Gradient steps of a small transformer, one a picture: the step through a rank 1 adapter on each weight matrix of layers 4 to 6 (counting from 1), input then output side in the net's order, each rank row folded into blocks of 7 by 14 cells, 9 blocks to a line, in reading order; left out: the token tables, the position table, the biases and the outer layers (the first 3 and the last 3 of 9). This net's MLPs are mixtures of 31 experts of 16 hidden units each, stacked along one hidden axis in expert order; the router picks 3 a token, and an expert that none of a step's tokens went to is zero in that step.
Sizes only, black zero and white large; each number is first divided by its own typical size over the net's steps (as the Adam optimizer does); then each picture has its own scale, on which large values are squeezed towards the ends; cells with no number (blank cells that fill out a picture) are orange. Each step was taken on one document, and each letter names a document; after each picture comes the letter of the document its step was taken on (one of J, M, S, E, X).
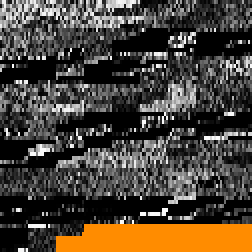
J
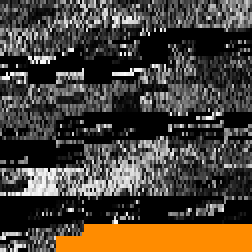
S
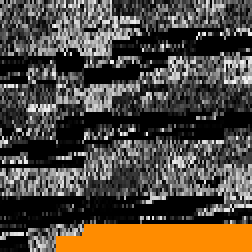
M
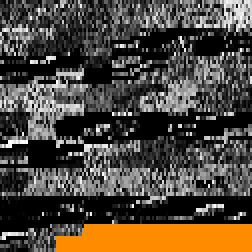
S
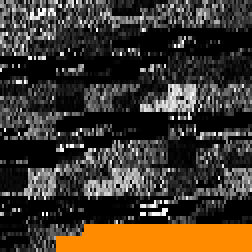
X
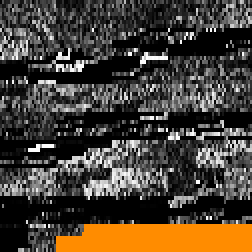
J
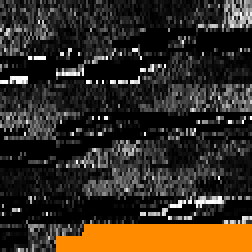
X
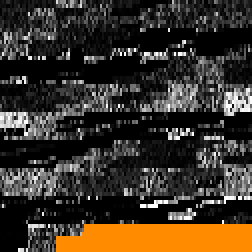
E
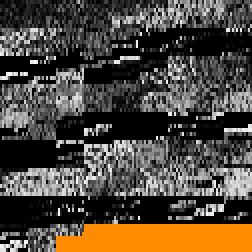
S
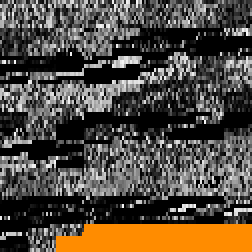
M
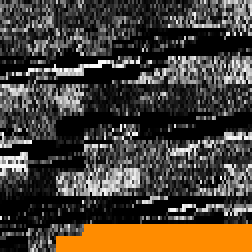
M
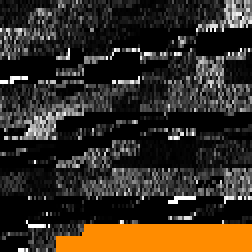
E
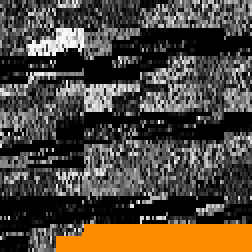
M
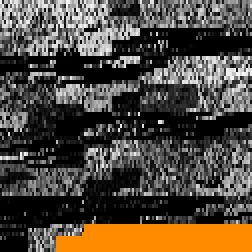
M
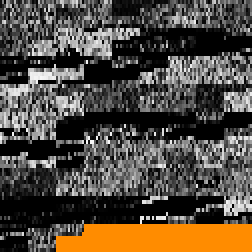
M
